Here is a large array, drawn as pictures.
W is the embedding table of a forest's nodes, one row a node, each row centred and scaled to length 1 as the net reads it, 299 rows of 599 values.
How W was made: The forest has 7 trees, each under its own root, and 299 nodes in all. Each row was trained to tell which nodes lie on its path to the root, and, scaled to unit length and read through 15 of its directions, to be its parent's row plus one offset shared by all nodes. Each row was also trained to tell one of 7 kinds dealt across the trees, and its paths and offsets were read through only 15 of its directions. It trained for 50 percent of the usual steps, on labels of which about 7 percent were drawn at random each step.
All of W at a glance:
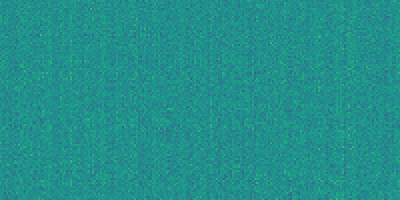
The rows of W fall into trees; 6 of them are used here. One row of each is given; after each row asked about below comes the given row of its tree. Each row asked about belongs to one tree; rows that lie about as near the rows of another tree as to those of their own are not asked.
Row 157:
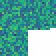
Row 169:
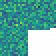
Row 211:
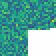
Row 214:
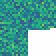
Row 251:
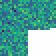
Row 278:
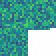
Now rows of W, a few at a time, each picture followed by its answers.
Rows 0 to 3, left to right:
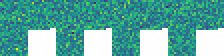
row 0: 211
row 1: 214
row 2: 157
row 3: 169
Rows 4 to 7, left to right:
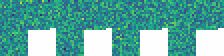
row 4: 211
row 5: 157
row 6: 251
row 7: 214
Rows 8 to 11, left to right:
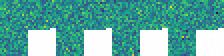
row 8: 169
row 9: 157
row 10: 251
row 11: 169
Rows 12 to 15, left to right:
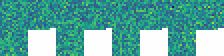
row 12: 211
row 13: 214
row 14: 211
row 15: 278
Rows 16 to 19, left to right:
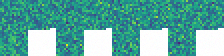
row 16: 278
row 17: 211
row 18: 278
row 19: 169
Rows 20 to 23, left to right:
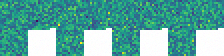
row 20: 211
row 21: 157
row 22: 251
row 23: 214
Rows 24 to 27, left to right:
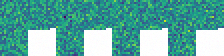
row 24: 278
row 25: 169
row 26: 169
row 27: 278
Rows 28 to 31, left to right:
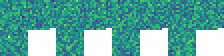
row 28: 157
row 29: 169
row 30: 169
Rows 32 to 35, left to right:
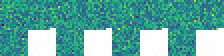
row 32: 278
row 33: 169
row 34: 157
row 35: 211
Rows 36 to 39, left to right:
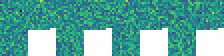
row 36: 278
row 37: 157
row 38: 211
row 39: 214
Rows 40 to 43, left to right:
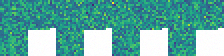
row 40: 278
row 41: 211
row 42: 157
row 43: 214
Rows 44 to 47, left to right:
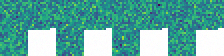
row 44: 214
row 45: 278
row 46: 169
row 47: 211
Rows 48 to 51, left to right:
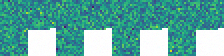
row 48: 251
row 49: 211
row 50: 169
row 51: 214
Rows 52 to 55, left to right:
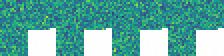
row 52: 214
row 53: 214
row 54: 211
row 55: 214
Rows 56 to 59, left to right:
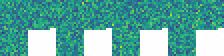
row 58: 251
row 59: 157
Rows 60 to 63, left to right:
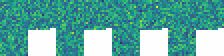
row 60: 169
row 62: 169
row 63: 169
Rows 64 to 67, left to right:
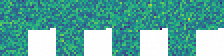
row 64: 214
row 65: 211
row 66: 169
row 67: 157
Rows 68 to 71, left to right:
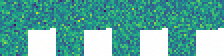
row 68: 211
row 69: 251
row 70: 214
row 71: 214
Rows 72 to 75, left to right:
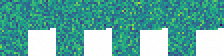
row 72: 169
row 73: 278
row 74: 214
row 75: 157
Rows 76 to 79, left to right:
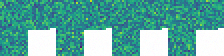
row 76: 211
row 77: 211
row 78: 211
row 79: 157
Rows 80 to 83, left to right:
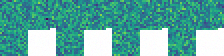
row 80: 169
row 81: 157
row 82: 211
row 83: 278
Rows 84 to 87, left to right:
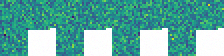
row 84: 278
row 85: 157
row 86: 169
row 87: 251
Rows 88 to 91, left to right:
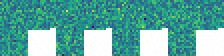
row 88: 211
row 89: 169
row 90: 278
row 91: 157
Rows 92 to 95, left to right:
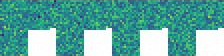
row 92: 278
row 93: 169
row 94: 157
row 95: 157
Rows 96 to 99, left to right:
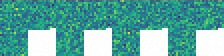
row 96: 278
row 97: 214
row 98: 211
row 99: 214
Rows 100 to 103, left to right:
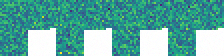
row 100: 169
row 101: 278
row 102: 214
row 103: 211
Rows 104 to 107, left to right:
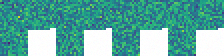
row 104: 251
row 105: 278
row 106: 214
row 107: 169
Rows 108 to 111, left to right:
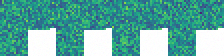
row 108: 278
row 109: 278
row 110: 278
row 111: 211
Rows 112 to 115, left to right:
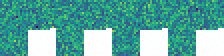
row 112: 157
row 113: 157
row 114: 169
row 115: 157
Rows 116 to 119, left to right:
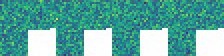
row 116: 278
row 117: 169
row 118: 169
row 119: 169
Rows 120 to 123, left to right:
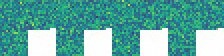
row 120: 211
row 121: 278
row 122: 211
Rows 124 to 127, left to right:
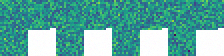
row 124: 214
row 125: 214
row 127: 169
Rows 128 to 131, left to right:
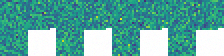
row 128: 169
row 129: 211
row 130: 211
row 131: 157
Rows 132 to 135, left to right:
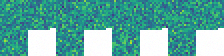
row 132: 211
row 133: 214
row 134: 278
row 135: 214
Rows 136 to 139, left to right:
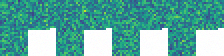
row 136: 211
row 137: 211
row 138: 214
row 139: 157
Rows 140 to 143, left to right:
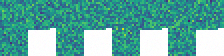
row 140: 278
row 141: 214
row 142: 214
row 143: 214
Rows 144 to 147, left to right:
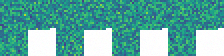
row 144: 278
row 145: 157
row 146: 214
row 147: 169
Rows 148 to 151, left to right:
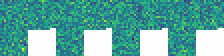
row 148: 278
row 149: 211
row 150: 169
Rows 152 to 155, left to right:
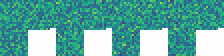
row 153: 211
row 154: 278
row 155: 251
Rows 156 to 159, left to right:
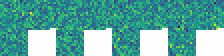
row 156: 169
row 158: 251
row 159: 251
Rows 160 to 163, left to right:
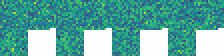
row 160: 211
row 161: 211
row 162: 251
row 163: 214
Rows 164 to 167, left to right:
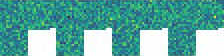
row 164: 214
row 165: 251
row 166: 278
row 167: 157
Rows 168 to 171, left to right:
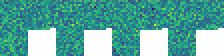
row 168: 214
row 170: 157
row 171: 157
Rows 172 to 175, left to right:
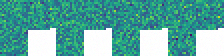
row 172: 169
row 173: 278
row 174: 211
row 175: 169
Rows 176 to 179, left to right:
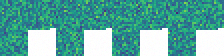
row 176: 157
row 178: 169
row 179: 157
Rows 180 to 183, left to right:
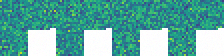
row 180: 214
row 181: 169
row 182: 211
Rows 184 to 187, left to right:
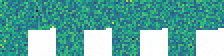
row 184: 251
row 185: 211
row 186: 169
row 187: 169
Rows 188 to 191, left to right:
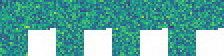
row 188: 278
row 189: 169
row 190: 251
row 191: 169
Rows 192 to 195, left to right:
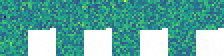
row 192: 214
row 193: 214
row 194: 157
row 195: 169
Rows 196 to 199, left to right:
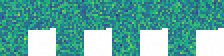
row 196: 169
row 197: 169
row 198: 211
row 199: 278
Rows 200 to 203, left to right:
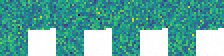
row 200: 214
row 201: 211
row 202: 157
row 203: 157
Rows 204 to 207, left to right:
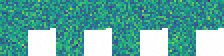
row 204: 169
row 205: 214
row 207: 211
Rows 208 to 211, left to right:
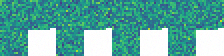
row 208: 169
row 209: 214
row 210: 278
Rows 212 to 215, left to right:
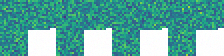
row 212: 169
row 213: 169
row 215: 169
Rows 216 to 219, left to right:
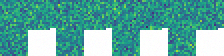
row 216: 157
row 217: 251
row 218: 278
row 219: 278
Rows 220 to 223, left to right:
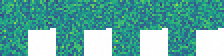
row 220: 278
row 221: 278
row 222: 214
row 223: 169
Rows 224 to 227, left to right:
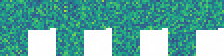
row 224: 211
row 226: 211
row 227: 169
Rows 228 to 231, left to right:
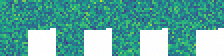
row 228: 157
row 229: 169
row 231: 278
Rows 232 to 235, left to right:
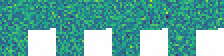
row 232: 278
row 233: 278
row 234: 157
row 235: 169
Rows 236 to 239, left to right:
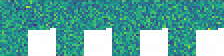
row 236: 214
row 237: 251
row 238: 211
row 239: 157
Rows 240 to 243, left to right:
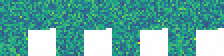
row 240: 278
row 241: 169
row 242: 157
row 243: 278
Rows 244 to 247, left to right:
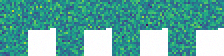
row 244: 157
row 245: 211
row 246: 211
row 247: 169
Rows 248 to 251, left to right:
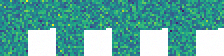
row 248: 211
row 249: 157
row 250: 214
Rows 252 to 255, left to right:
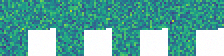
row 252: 278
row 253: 169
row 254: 251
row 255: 278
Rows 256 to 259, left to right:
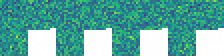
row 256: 214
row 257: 211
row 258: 211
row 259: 157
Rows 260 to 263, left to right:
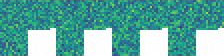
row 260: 157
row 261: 214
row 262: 251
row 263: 214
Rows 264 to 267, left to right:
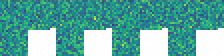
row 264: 214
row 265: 278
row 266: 214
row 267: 214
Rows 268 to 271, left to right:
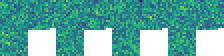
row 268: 211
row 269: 211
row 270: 278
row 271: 278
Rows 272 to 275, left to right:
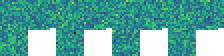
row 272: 278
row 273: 157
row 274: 169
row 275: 157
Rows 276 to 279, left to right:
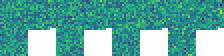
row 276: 278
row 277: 169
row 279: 278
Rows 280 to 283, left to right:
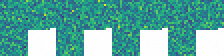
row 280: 211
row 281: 211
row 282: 214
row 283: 214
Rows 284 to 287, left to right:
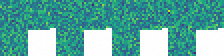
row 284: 211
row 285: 211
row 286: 157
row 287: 214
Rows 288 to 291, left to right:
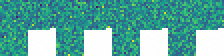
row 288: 214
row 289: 251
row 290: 278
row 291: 278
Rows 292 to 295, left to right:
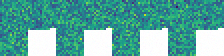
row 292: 278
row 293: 214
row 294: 214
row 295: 157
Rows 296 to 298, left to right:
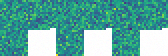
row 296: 157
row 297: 278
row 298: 251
